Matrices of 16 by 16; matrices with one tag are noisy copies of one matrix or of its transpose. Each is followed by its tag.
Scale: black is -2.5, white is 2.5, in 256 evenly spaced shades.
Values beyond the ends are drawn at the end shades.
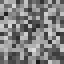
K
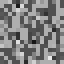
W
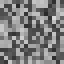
W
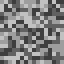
W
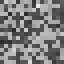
K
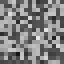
K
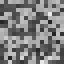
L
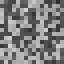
L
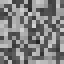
W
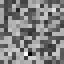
L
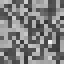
W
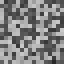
L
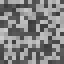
L
